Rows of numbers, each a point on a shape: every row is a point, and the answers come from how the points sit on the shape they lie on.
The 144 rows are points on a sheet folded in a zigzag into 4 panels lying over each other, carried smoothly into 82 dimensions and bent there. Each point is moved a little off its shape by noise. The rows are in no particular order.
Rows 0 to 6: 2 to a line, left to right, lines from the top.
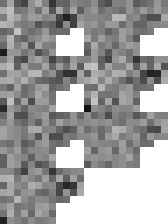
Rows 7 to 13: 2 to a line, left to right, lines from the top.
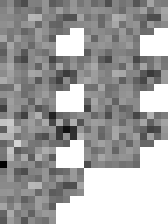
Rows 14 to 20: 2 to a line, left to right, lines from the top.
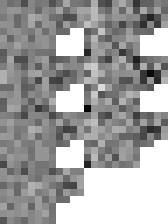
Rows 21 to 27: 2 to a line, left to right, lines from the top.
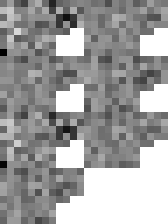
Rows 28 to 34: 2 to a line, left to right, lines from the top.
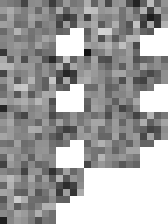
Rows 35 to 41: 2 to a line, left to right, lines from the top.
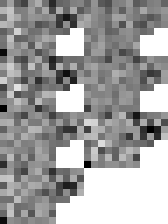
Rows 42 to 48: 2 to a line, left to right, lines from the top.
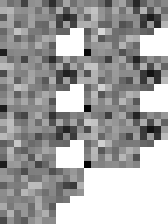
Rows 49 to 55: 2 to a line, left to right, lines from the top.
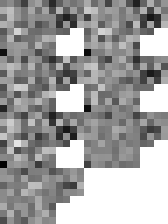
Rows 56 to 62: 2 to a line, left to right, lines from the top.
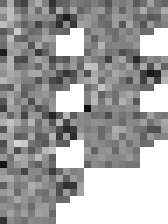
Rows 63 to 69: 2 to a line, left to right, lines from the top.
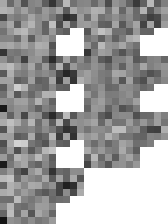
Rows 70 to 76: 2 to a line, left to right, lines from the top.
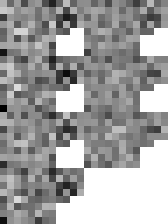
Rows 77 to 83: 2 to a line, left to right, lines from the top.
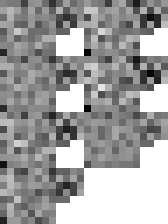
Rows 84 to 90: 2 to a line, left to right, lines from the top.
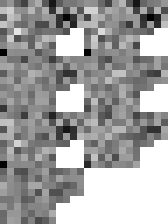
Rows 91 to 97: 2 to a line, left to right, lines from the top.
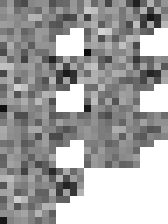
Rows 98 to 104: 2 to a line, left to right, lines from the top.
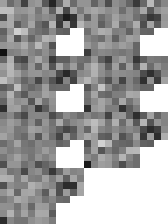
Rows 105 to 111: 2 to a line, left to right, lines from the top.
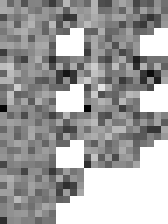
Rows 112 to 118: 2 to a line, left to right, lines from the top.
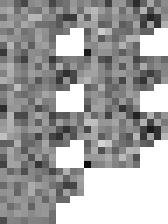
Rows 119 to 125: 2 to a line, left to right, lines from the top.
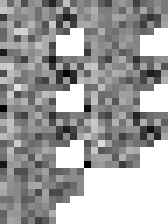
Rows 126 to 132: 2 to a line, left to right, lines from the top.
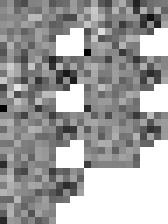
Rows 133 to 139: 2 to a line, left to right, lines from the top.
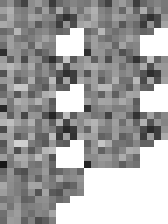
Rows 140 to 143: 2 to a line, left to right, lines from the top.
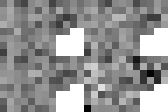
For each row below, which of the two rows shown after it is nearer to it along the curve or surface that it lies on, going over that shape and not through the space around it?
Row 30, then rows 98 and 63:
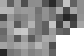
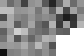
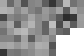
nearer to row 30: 63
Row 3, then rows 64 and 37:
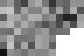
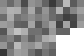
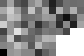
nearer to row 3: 37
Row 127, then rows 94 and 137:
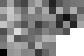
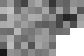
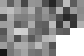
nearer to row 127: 94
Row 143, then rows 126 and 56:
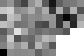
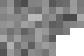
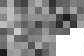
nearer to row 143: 56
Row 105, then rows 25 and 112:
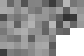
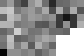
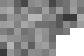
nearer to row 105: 112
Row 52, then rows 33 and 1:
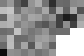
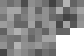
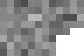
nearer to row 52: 1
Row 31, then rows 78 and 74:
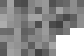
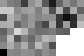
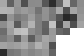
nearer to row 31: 78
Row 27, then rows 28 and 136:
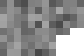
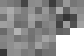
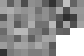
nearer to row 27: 28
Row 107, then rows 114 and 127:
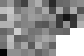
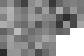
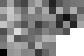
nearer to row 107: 127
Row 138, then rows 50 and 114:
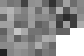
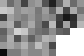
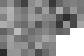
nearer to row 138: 50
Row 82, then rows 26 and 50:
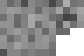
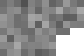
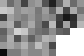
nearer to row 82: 26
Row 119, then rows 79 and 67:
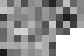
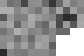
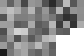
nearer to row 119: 67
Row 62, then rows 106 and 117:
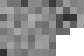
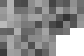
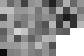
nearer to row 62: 117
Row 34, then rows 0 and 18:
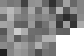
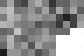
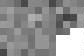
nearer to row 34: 18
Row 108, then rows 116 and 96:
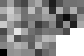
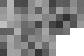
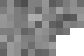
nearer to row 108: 116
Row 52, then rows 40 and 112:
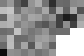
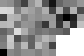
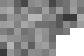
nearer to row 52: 40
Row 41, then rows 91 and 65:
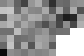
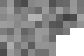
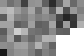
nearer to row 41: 91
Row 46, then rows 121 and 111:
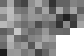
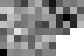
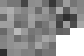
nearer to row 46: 121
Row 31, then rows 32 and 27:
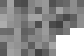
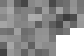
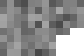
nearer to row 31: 32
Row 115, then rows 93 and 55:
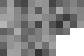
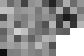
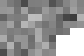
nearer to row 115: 55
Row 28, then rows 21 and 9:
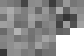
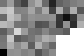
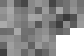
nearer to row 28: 9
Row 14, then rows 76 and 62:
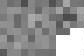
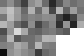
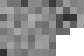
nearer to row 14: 62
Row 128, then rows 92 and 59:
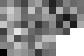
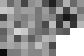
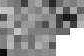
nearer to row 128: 59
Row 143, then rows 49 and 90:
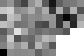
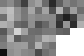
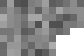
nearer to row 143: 49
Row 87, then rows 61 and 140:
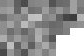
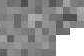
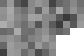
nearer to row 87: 140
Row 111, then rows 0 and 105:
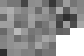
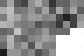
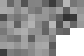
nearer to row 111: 105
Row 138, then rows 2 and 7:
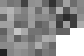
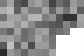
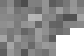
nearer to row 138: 7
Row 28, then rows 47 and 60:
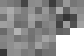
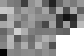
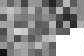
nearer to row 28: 60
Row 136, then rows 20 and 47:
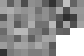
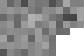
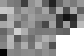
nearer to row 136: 20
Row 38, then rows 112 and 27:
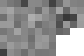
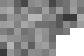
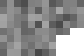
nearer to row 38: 27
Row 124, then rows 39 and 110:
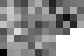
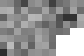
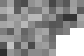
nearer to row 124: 110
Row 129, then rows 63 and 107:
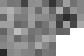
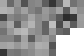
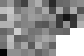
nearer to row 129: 63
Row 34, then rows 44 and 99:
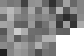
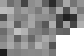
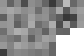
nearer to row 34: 44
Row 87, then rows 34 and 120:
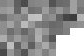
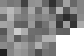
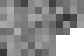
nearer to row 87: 120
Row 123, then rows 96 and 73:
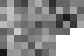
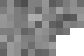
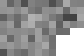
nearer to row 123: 96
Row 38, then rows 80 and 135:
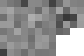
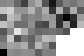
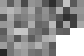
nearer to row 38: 135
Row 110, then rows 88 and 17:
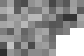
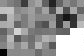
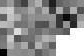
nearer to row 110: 17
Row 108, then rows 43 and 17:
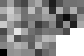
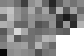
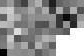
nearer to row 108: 17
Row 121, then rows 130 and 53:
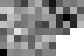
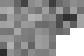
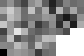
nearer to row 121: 53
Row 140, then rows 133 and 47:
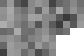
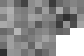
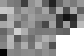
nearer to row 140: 133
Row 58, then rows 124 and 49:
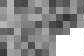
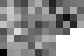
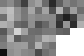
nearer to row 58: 124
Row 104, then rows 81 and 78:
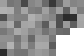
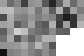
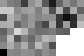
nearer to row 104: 81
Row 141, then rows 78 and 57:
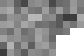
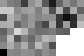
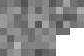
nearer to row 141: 78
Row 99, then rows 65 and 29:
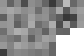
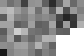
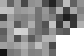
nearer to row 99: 29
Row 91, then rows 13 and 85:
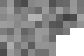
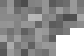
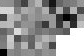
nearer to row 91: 13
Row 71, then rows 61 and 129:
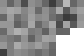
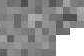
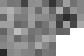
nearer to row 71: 61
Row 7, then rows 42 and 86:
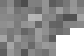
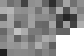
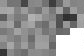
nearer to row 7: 86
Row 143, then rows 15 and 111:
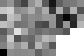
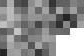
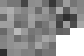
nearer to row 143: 15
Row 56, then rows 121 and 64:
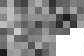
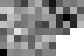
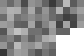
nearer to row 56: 121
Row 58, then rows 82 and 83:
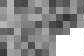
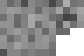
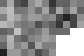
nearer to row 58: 83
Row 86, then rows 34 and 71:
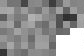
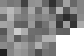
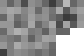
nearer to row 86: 34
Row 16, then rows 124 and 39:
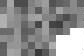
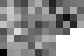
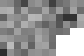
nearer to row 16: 39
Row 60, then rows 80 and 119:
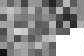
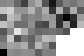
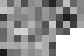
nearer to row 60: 119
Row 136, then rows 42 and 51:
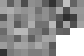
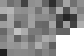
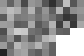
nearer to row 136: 51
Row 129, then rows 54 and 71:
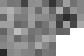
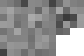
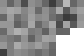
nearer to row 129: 54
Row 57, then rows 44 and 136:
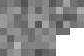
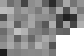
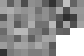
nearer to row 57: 136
